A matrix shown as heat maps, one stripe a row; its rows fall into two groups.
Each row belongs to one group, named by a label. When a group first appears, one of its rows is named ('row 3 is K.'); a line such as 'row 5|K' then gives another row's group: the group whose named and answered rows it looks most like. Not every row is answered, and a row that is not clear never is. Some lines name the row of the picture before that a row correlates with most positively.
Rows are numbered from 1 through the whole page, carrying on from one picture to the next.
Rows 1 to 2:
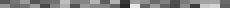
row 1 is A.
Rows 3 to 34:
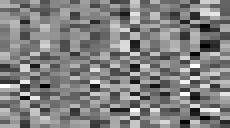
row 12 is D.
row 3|A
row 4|D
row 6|A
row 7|A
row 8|D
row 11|D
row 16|A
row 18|D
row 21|A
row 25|D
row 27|A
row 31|A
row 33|D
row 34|D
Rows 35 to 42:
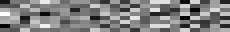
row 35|D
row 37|A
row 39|D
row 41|D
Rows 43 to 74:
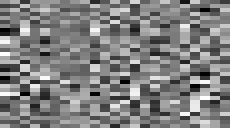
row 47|A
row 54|D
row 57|A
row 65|A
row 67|A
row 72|D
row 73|A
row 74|A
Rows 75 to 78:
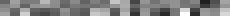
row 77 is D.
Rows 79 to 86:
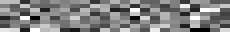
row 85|D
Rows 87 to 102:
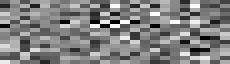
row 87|D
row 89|D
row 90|A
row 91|D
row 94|A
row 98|D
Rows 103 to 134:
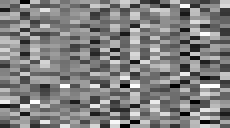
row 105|D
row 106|D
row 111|A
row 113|D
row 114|A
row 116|D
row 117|A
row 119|D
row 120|D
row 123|D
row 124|A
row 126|A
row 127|D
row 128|A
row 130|A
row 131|D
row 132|A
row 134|A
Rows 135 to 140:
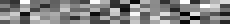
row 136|A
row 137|A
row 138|D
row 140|D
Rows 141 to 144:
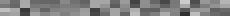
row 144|D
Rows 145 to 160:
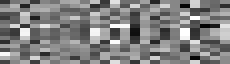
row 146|D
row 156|D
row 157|D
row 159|A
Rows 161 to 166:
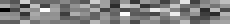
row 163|D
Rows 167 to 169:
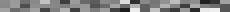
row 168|D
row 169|A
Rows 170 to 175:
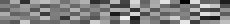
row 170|D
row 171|A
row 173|A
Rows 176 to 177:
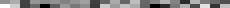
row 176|D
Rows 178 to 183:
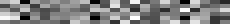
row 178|D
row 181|D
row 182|D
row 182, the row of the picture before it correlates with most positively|176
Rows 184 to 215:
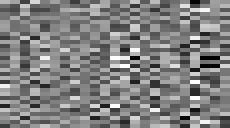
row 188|D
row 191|A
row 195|D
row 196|A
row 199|D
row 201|A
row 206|A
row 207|A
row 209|D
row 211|A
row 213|D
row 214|A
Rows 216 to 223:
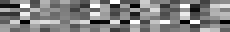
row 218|A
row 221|D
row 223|A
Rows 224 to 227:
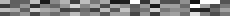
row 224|A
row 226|A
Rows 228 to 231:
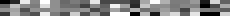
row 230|D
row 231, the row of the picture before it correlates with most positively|227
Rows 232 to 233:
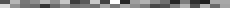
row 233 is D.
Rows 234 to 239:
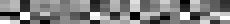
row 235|D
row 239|D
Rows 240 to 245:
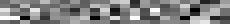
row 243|A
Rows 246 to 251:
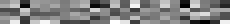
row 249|A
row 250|D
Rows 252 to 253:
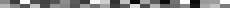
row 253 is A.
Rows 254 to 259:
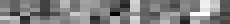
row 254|A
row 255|A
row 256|A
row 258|D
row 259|D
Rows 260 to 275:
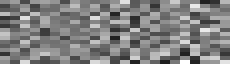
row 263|A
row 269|A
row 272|D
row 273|D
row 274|A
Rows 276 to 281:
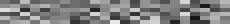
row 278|D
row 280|A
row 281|A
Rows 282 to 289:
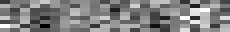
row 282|D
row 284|A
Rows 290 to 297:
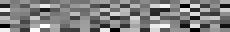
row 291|D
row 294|A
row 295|D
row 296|D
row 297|A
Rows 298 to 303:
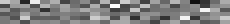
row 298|A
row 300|A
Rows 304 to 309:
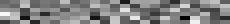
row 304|A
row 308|D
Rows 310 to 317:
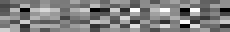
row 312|D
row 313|D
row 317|D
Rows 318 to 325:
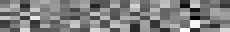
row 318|D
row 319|D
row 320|A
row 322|A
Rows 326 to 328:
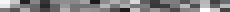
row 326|D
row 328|A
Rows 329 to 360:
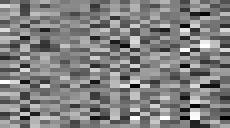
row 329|D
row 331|D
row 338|D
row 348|A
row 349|D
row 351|A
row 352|D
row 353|D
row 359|A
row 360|A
